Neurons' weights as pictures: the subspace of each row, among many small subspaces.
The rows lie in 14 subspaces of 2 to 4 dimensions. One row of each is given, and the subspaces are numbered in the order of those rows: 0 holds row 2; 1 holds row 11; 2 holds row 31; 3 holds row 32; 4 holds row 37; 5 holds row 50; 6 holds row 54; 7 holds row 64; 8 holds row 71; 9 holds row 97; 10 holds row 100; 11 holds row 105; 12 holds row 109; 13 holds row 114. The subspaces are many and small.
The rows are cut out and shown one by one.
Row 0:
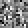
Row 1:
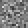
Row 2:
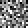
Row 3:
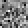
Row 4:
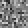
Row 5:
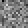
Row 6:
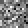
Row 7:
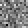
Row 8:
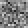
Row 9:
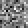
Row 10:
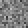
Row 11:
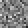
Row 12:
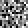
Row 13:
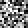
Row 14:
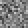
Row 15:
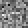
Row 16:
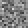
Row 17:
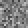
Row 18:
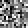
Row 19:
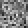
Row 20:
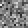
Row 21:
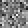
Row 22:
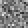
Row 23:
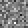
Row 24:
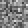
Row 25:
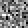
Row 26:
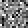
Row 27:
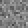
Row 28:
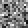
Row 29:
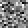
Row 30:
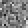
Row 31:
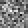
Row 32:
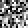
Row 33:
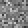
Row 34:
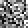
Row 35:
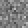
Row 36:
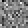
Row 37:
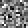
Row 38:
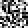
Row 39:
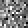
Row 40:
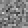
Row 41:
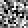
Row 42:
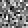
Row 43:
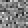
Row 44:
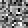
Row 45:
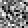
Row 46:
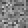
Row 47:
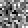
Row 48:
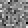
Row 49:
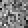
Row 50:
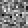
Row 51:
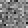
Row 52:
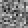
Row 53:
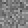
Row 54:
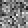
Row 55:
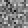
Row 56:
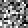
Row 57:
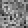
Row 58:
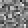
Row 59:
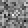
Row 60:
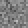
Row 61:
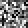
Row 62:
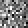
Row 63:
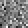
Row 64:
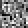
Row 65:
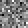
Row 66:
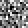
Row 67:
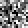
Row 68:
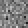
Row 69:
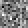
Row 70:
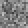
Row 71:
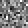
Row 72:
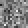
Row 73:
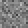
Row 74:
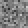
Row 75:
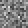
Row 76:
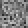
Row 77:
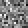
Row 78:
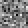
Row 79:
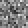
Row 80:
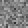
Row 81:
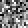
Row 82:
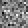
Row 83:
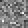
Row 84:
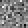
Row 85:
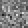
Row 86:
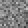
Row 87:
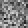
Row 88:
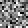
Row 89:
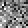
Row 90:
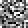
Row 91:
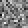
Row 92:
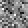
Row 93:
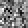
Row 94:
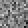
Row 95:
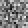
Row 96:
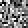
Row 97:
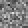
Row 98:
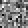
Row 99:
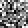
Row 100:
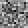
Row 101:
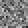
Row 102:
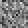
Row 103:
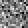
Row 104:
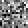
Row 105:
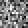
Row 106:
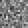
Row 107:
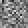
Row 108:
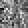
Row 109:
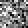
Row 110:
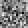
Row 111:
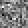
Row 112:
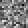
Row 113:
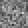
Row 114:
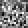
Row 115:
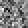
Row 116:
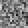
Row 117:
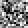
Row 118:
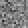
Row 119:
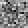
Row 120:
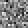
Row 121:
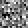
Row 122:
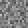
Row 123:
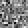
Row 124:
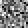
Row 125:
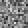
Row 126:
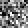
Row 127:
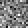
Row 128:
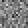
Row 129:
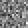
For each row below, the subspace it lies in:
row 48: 12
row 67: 12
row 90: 0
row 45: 11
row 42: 8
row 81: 3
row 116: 9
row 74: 5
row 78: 5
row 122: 0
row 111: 9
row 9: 9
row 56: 7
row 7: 2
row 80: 0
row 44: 2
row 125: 2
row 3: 9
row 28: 3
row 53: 6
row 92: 1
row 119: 10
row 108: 1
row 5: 6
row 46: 4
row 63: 0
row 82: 12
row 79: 10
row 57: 7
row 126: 12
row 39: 5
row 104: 7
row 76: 7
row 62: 5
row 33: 8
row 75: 12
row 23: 0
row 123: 4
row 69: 9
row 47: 12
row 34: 0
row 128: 6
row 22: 10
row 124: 10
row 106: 8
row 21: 6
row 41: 3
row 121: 9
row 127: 0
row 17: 1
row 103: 12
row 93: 4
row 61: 3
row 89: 0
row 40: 9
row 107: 3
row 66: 11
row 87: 7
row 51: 12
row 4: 4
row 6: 9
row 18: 1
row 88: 0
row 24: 2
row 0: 4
